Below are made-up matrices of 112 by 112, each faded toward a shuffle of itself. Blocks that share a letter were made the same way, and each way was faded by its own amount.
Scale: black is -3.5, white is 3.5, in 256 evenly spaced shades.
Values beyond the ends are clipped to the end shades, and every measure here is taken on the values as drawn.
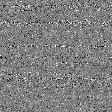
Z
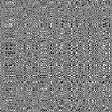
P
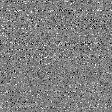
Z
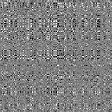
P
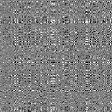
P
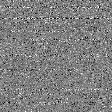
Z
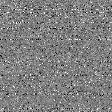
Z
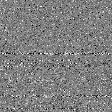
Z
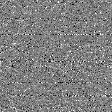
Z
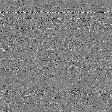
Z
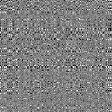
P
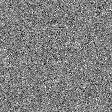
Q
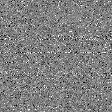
Z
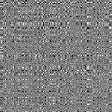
P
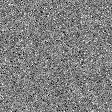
Q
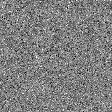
Q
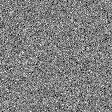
Q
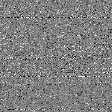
Z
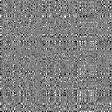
P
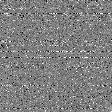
Z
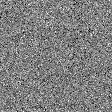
Q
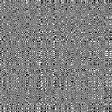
P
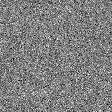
Q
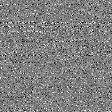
Z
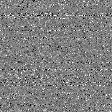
Z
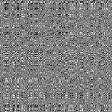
P
